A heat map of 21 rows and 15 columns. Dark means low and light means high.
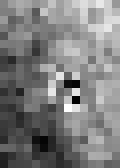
The field climbs toward the top right. An odd patch, rougher than its surroundings, sits in the centre. The centre is the roughest part. No single row or column stands out from its neighbours. There are no regular stripes.
